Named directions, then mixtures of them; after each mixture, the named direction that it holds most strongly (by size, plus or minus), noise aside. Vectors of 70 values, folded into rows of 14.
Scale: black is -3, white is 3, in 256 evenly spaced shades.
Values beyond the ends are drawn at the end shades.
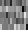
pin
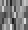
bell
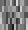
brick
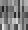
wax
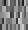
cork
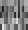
wax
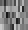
brick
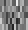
brick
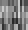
wax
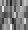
bell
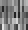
wax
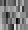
brick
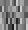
brick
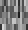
wax
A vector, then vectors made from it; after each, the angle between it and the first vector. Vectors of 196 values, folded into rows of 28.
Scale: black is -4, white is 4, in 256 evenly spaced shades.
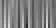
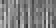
nearly parallel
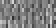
partly aligned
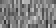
partly opposed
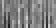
nearly opposite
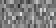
orthogonal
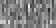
partly aligned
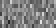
orthogonal
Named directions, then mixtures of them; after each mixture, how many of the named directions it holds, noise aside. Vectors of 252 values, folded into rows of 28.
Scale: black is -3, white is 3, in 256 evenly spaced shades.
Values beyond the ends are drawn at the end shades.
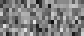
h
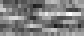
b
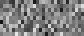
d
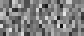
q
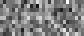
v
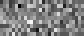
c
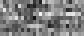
two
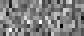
two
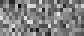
two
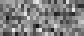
three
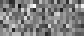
two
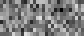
two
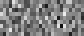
one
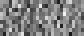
one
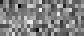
one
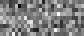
two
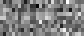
three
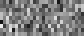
two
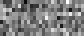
three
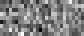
three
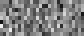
two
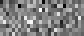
one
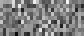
two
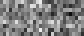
three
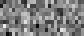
two
